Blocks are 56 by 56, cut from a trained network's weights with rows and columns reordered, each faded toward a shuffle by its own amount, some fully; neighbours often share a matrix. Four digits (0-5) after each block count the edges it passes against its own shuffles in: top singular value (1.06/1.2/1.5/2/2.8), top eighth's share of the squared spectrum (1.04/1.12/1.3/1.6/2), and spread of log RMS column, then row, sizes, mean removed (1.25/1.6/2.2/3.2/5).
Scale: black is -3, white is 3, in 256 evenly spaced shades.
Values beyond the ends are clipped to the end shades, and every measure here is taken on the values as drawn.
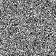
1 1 0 0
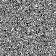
1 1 0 0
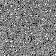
0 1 0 0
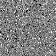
1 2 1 1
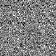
2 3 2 1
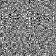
3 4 2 2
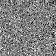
2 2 1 0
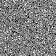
0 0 0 0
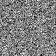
1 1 0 0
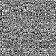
3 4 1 2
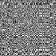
4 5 2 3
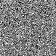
0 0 0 0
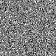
3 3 1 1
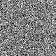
2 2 0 0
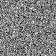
0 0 0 0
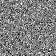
0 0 0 0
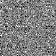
3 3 1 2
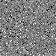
1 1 0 0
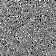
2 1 0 1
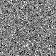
0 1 0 0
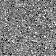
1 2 0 0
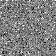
2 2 0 1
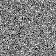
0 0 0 0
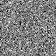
1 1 0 0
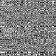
4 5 1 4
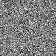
2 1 0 0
